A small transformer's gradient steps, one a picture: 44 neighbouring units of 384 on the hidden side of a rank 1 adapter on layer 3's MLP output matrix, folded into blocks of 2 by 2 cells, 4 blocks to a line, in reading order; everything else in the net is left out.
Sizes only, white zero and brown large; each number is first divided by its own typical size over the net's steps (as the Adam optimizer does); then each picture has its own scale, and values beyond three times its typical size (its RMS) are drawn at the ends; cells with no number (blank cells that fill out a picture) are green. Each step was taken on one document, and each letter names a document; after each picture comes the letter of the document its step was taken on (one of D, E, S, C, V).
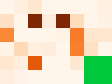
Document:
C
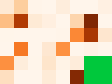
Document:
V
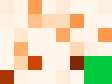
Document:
C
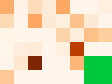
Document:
C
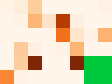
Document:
C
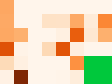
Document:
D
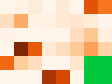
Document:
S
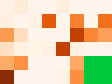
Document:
D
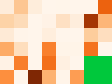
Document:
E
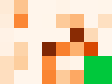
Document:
V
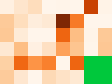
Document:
S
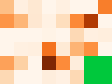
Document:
V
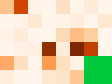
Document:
V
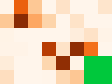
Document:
V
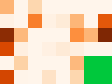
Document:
D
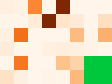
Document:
D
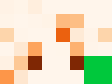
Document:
C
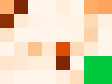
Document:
V
